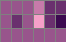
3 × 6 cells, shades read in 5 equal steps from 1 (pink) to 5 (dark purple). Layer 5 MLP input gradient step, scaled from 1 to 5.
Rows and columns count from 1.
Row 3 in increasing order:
3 3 3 3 3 3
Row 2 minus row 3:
0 1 0 -2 1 2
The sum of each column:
9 10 9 6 11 12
